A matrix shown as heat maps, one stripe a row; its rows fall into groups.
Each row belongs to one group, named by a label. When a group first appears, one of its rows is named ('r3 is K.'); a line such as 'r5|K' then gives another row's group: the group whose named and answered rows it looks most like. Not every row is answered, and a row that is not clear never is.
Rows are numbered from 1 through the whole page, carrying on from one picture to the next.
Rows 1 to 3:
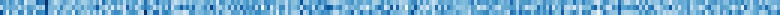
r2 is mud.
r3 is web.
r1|web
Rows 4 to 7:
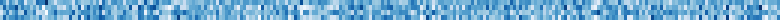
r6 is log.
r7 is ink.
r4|web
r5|ink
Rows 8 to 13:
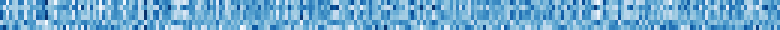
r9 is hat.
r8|web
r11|web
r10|web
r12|log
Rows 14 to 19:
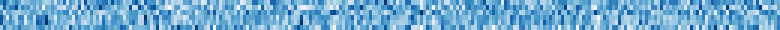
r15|ink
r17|web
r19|ink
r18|web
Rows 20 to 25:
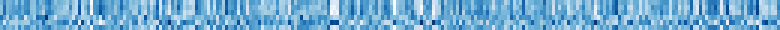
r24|hat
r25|ink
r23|web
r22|ink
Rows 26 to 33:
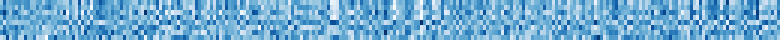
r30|hat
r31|ink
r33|log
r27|ink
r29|ink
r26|ink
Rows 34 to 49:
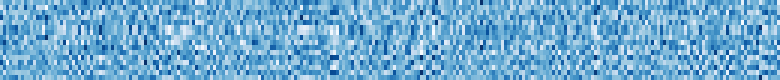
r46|web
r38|mud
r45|hat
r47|ink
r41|web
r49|ink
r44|ink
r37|web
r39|ink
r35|log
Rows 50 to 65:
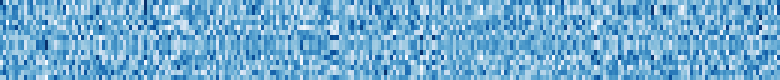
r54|web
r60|hat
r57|hat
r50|web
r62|log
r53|ink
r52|mud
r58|web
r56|ink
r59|web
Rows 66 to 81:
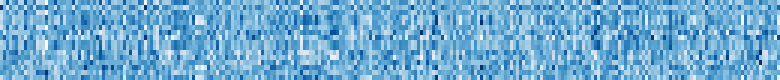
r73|mud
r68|log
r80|web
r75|log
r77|ink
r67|web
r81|mud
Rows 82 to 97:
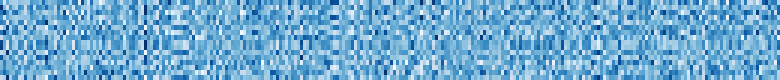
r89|mud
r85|hat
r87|log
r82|hat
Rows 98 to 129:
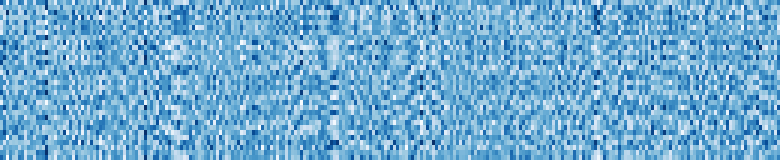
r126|hat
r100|log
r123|ink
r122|ink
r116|web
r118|log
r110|web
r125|web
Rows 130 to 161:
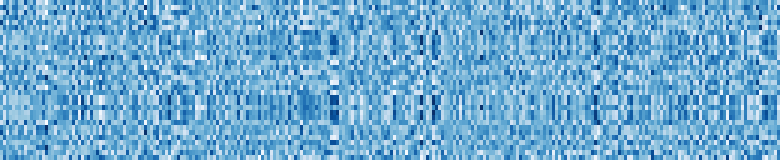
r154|log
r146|ink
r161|ink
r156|web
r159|web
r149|hat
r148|ink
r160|mud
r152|hat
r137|hat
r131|mud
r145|web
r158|hat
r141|mud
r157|ink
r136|mud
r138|hat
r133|ink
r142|ink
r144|ink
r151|mud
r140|hat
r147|log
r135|ink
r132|log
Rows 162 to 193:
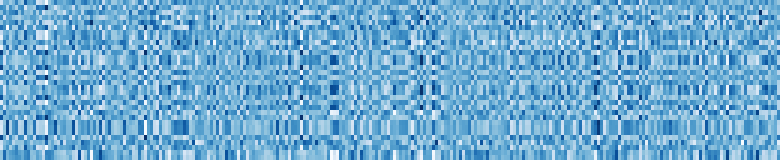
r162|log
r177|web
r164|ink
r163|web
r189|web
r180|hat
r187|log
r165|hat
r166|ink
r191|log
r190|mud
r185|web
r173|hat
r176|log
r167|web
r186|log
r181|web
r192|ink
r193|ink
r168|log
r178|log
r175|web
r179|hat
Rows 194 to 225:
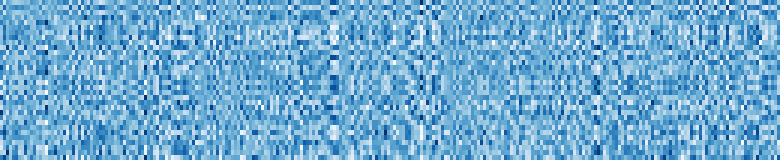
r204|web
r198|web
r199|ink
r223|log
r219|ink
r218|log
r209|hat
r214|ink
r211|hat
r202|ink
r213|web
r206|ink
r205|hat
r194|hat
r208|web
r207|web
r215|mud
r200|ink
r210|log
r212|log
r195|ink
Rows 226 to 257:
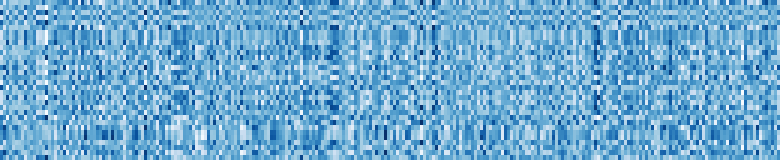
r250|hat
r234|log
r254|hat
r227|log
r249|web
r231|hat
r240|log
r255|mud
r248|log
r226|hat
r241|ink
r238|log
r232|log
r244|mud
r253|mud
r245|log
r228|web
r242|log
